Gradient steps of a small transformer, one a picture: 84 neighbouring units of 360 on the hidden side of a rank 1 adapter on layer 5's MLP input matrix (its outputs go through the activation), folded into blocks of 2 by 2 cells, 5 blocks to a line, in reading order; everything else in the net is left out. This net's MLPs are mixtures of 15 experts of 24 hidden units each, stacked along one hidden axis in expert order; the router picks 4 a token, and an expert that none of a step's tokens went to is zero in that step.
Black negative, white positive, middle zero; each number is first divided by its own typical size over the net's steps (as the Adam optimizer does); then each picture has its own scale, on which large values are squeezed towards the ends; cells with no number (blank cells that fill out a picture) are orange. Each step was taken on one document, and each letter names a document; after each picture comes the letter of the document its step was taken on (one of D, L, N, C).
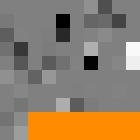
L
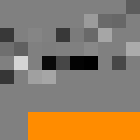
L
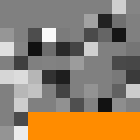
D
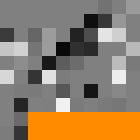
D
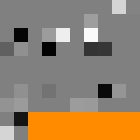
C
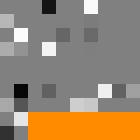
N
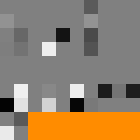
N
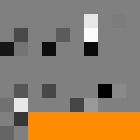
C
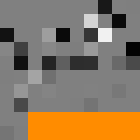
L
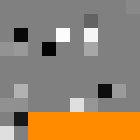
C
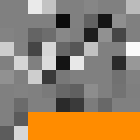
D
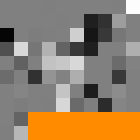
D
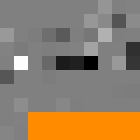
L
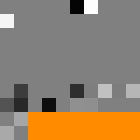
N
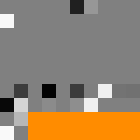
N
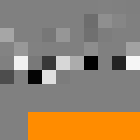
L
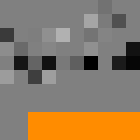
L
